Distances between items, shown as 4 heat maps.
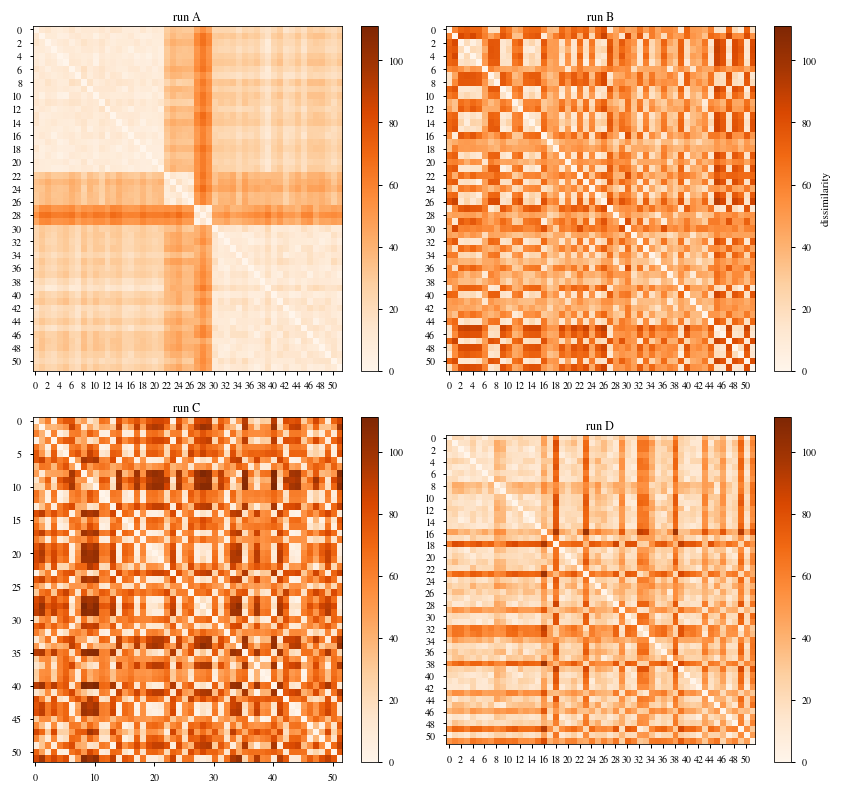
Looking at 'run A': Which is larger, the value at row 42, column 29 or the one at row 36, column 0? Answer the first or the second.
the first
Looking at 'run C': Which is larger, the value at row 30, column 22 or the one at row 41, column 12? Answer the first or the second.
the first
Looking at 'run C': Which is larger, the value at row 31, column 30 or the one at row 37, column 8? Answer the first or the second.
the first
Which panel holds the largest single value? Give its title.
run C
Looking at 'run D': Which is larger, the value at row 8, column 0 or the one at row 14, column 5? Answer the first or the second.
the first
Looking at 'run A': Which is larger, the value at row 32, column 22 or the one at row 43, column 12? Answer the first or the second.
the first
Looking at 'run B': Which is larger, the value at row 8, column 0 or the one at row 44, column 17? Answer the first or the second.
the second
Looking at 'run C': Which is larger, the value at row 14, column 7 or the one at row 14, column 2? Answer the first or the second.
the second
